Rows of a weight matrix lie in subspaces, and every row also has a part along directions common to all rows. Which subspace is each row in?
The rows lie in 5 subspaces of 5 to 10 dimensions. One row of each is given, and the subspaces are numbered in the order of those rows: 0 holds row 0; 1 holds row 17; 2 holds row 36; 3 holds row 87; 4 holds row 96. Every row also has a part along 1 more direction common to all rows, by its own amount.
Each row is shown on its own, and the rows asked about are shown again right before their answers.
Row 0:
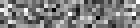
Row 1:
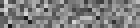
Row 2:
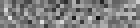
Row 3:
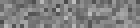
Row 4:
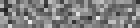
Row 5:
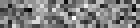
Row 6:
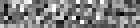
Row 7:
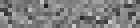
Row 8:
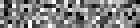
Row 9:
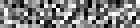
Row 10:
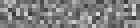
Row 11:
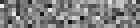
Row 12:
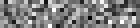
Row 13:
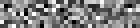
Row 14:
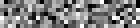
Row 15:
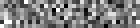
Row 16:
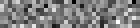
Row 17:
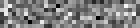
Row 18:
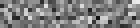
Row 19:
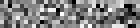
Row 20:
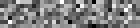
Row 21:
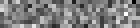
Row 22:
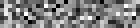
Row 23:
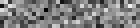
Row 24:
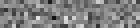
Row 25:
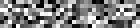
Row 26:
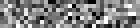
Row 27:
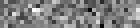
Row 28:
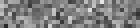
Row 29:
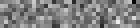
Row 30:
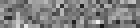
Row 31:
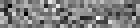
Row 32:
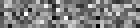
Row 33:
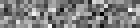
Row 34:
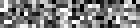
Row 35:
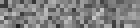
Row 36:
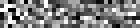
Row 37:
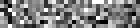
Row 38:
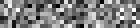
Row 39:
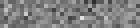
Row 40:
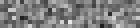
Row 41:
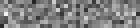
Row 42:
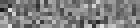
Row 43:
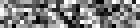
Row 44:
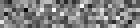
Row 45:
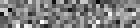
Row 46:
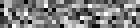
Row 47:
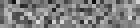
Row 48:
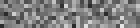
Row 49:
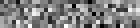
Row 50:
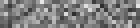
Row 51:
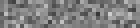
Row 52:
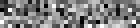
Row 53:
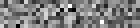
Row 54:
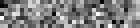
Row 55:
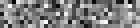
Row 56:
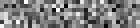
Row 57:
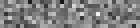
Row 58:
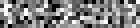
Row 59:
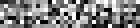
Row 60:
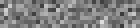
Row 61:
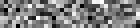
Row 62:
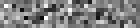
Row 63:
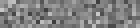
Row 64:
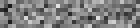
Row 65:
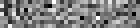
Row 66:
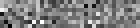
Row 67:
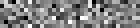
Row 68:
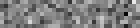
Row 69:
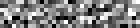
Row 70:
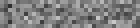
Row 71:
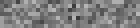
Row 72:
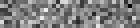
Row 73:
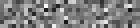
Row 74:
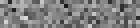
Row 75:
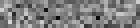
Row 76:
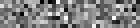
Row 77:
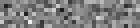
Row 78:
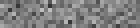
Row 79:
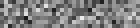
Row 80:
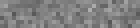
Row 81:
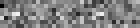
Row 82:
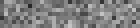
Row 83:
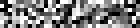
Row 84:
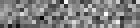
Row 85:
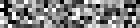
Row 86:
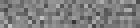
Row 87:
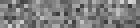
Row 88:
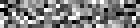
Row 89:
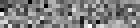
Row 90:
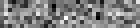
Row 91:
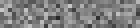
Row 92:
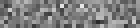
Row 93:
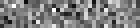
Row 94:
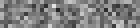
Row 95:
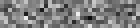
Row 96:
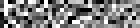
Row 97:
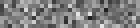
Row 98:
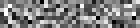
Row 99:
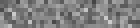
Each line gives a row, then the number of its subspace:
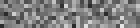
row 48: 2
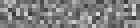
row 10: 3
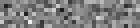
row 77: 1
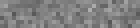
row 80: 4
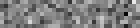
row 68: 1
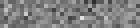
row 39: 4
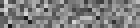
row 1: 4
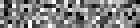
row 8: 2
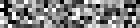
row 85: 0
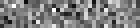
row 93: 2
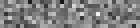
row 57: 3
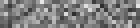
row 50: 0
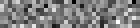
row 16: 1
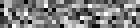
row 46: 0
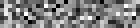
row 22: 3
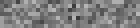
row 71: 4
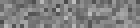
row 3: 1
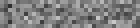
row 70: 0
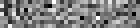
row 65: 2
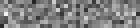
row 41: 1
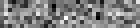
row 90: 3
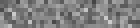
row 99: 4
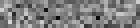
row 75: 4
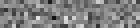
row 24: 0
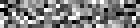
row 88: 2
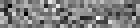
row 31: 0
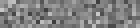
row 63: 3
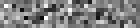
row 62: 3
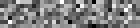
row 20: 3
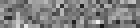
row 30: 3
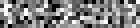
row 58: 3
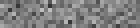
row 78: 2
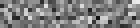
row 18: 1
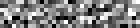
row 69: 1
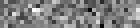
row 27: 4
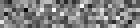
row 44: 0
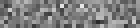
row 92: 3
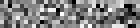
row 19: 4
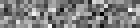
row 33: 4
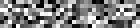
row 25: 0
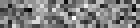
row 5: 0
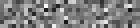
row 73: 1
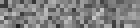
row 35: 4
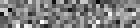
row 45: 3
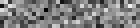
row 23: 2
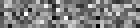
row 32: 0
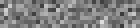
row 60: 4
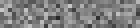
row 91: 4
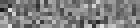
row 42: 3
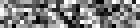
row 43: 0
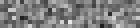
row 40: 2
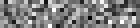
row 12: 4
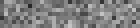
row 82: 0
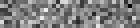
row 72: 2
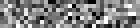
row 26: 4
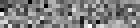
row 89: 3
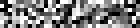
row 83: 2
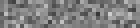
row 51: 3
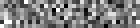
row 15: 2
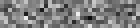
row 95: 2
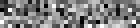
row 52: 3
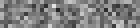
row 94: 0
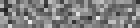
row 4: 4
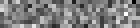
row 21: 1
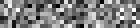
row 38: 0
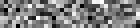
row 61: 0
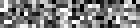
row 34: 1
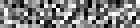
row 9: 2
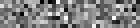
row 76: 0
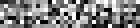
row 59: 3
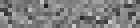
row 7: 1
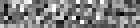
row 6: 3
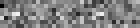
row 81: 4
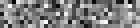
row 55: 3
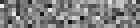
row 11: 2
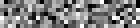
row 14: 0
